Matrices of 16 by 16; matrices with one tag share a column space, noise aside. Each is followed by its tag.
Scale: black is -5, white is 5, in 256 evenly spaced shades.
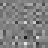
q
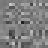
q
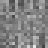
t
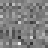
q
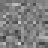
q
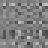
q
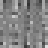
t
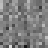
t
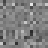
q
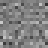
q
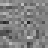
q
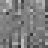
t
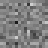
q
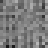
t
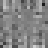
t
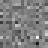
q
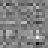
q
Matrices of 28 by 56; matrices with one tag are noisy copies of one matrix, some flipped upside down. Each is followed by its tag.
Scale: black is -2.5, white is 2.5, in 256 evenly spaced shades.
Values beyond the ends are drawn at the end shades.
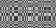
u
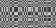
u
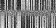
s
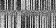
s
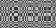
u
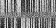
s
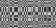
u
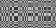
u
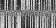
s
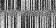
s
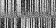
s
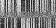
s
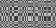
u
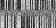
s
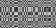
u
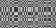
u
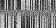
s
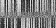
s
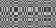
u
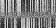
s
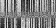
s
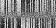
s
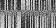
s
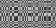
u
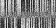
s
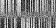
s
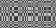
u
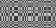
u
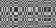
u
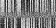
s
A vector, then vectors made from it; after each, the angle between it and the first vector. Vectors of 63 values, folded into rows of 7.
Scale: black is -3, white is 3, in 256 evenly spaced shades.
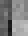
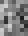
partly opposed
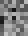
orthogonal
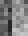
nearly parallel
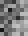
partly aligned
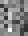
partly opposed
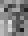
partly opposed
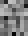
orthogonal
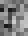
partly aligned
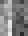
nearly opposite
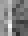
nearly opposite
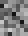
orthogonal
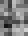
partly aligned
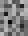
orthogonal
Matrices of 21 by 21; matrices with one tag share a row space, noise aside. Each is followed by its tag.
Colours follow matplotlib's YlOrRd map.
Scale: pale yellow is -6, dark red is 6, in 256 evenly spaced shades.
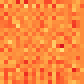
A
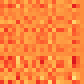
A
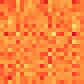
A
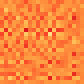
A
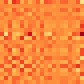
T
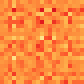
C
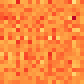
A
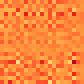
A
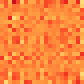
T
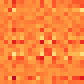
C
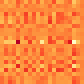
A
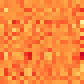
T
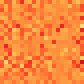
T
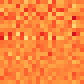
A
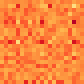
A
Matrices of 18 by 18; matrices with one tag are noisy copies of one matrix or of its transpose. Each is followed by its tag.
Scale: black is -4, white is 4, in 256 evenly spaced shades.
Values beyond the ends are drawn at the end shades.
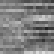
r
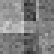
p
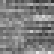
r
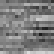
r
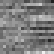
r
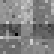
p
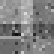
p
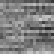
r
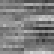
r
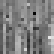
r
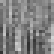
r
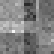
p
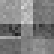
p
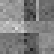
p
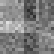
p
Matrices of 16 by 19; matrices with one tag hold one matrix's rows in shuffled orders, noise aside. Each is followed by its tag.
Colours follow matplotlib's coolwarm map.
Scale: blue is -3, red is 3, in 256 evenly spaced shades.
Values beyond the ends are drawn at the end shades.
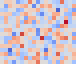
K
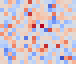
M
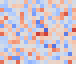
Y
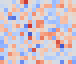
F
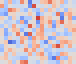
F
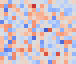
M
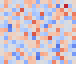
K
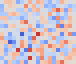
F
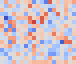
M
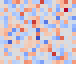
K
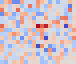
Y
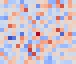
F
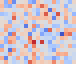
M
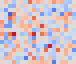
M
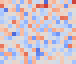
Y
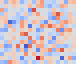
F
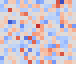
F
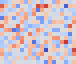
Y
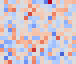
M
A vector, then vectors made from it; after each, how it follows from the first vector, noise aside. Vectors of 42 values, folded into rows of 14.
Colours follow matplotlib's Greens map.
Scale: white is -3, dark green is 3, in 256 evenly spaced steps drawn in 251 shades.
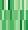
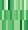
copied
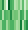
copied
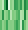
negated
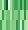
negated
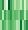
copied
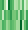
copied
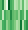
copied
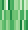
copied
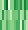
negated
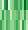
negated
